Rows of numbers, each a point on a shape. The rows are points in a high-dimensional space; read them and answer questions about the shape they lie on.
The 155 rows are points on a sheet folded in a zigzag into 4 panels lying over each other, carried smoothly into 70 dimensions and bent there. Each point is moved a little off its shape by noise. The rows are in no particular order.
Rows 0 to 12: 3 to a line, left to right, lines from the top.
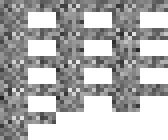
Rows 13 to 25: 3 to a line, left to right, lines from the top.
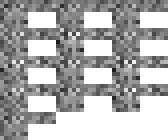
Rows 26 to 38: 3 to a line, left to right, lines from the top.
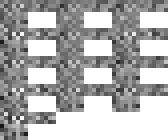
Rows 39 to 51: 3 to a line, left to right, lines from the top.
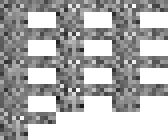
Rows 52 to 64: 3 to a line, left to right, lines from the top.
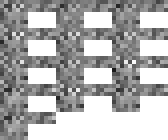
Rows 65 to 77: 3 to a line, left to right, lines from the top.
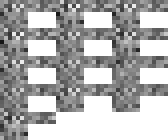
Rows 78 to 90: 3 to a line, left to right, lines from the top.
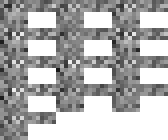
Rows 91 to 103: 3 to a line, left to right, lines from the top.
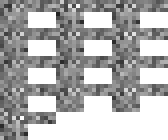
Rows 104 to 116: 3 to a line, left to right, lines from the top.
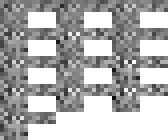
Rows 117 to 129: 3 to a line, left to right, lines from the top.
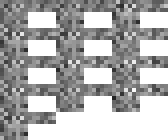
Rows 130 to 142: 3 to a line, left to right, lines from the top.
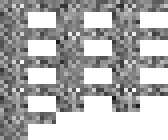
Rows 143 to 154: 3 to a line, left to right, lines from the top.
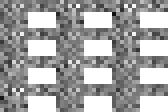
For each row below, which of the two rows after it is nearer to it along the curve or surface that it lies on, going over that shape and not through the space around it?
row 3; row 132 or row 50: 50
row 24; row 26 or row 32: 26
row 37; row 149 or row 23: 23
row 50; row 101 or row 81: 101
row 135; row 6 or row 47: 6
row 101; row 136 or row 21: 21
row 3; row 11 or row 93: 93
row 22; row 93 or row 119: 93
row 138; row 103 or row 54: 54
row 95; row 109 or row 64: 109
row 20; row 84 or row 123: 84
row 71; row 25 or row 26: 25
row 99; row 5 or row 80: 80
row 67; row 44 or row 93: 93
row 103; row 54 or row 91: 54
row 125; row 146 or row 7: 146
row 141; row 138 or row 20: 20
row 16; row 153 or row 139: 153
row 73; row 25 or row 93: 25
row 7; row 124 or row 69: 69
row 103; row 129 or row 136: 136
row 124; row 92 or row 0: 92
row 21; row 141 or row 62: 141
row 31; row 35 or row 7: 35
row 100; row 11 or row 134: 11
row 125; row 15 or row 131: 15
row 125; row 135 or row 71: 135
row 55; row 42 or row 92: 92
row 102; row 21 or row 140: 140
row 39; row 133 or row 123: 123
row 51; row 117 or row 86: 86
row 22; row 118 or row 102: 102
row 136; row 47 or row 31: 31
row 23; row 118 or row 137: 137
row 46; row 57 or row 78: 57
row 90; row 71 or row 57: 71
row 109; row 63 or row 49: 63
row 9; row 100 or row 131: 131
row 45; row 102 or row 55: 55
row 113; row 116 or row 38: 38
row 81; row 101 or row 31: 101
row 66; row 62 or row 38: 38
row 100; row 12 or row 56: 12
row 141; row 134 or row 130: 134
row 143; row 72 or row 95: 72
